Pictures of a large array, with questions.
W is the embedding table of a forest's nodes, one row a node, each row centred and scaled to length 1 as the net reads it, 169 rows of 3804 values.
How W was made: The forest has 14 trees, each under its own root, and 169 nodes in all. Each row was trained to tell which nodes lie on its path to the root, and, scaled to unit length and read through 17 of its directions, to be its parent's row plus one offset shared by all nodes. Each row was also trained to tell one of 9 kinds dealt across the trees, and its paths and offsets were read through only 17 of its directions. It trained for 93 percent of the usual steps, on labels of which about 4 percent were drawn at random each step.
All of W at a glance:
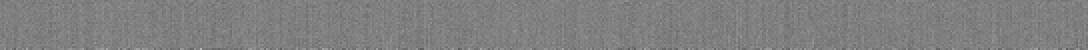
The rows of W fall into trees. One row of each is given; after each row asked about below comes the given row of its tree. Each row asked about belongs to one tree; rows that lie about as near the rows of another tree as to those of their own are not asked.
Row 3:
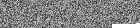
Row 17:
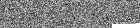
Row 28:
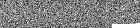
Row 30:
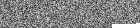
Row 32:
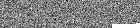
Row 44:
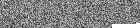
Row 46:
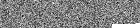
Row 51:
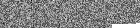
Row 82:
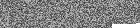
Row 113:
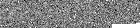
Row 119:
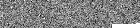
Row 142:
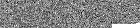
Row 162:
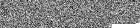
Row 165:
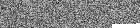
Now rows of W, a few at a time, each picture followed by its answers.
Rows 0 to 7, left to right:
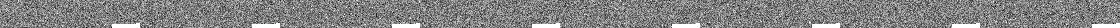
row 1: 32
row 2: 32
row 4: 119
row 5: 46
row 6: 30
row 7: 113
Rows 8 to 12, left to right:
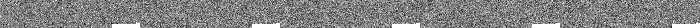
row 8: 113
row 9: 82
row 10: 32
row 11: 162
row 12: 32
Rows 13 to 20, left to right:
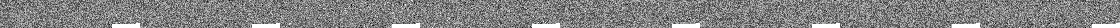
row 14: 51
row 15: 162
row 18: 30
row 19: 162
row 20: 162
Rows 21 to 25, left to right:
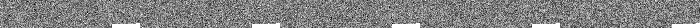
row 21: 46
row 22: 46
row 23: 46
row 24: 3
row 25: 162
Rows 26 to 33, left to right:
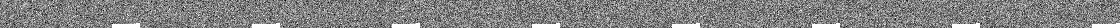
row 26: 142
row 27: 82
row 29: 44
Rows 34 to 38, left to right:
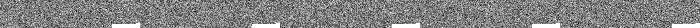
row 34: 162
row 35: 119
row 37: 142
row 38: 28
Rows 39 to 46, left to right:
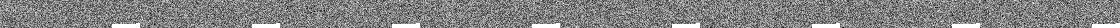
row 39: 17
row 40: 32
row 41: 142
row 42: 82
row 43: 119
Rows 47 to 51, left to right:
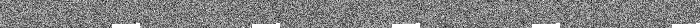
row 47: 30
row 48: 44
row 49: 3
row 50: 162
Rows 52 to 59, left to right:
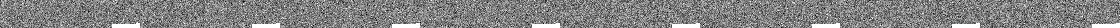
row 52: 32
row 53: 142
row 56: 119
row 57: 44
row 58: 44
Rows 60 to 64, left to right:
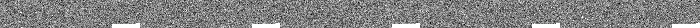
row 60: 142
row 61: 28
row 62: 46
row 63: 32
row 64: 142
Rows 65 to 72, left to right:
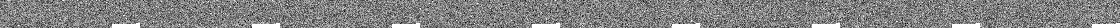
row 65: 82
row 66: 32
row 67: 44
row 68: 113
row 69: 46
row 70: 28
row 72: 46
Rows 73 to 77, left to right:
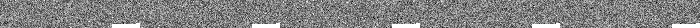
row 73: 162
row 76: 32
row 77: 44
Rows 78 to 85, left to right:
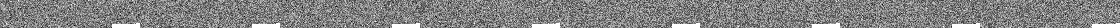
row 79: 82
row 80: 113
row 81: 162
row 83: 51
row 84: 44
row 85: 46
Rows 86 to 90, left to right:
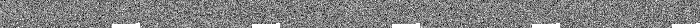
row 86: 28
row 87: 44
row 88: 142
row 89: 51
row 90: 44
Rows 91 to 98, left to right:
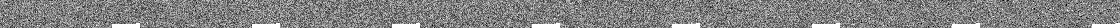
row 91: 44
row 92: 165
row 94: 113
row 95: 46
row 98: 28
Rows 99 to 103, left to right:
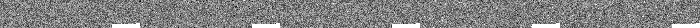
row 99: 51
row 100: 32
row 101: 119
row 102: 142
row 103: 142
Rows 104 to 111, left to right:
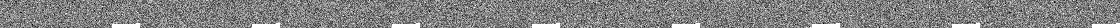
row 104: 28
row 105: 3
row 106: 162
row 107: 51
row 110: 51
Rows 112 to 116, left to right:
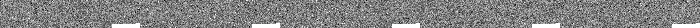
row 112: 28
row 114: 28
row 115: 142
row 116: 28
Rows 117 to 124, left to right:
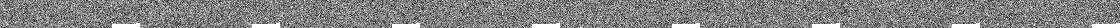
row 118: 51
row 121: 28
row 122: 142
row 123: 162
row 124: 44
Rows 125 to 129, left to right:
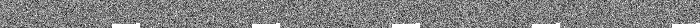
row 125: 32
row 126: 32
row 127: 119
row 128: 30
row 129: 119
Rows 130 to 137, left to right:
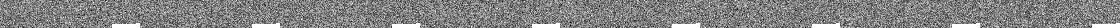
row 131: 44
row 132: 44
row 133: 119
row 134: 28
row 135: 142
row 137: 46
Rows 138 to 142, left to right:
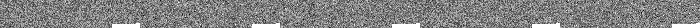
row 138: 3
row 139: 142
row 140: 113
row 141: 165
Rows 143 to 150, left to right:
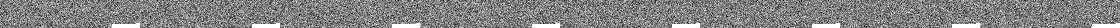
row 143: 162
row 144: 32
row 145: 113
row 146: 119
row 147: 3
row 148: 28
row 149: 51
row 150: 46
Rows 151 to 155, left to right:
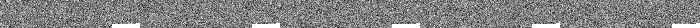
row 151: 46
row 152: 51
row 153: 162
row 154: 142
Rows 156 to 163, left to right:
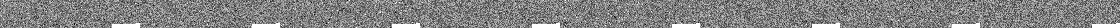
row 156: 28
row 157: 28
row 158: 32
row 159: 82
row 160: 113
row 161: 119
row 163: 30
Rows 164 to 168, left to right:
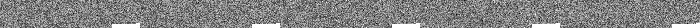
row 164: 162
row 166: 46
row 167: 46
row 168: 113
